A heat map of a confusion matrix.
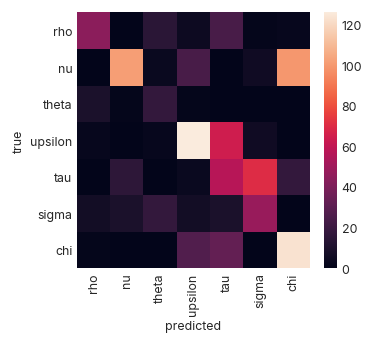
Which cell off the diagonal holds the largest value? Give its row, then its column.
nu, chi
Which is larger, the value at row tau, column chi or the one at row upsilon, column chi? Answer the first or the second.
the first
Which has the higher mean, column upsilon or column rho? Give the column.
upsilon
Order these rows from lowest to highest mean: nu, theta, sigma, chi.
theta, sigma, chi, nu
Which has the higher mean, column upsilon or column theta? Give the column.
upsilon
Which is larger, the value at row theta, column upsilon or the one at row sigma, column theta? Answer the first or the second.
the second
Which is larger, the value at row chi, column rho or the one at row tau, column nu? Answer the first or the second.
the second
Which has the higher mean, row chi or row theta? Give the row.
chi
